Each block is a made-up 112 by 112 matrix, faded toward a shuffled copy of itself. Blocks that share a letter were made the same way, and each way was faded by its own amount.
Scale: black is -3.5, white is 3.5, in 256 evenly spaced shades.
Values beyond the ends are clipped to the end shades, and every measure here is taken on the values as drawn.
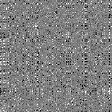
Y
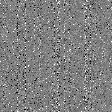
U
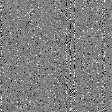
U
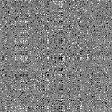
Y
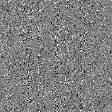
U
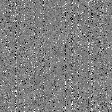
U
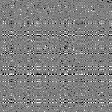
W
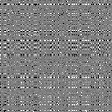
W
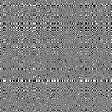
W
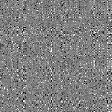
Y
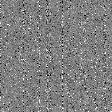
U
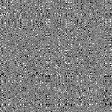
Y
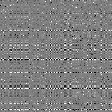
W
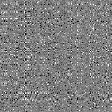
Y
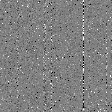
U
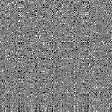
Y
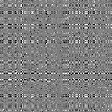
W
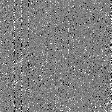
U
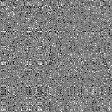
Y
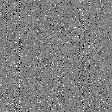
U
